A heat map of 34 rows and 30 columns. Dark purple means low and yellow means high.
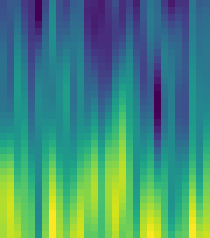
Grain: streaks running down. Average level on the scale: 50%. Slope: up to the bottom.
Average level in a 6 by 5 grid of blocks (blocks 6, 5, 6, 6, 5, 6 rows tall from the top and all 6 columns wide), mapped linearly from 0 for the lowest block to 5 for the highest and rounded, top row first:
11011
12112
22212
33422
44543
45554
